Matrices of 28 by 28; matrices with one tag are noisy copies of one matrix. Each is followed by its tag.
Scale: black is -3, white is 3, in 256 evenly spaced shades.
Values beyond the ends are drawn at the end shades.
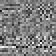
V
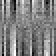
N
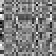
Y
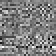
V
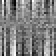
N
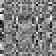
Y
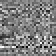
V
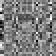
Y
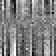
N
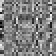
Y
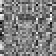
Y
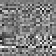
V
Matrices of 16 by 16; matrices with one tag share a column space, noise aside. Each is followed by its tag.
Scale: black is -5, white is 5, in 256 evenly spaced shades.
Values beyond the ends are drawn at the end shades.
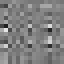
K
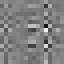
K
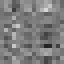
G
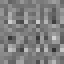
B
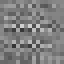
K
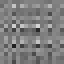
K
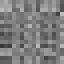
G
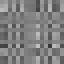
G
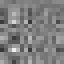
B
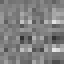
B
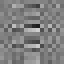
K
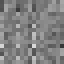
G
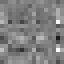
B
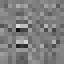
K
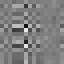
K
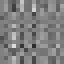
G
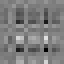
B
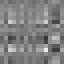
B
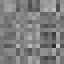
G
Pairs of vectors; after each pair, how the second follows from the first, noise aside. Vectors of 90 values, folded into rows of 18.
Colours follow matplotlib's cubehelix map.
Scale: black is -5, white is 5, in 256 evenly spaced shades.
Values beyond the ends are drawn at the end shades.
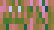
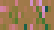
partly zeroed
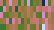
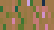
partly zeroed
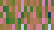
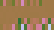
partly zeroed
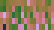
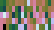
scaled up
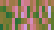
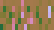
partly zeroed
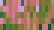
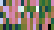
scaled up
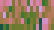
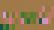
partly zeroed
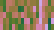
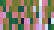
scaled up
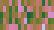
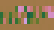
partly zeroed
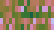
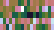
scaled up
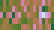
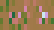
partly zeroed
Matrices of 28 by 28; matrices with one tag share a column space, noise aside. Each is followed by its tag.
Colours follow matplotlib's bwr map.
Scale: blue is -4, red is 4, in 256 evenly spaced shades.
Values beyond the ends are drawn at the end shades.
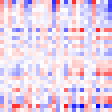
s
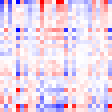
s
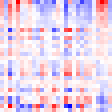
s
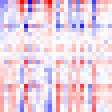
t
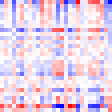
s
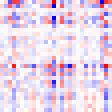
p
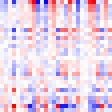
s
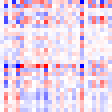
p
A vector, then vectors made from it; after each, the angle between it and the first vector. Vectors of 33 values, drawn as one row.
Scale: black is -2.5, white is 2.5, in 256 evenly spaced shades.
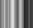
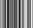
partly opposed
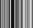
partly opposed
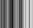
nearly opposite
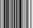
partly opposed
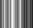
nearly parallel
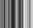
nearly opposite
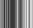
nearly opposite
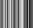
partly aligned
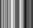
nearly parallel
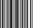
orthogonal
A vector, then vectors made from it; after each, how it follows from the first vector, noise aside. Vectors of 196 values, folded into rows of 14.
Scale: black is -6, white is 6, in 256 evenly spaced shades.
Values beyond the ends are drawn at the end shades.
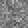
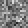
scaled up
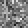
scaled up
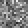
scaled up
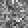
scaled up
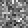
scaled up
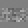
partly zeroed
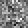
scaled up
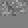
partly zeroed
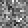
scaled up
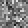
scaled up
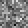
scaled up
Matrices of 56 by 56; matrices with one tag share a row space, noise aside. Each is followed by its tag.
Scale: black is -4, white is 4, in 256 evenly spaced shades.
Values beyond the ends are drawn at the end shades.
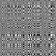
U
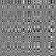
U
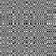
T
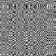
T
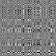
U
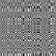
U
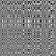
U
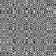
T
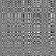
U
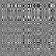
U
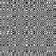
T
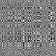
U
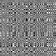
T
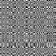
T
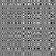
U
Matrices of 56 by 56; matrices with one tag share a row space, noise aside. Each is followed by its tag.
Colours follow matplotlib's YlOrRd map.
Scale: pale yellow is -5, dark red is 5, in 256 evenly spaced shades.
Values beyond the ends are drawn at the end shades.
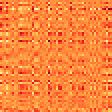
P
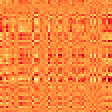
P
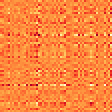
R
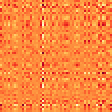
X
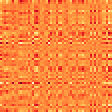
P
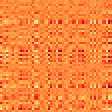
P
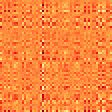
X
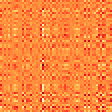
X
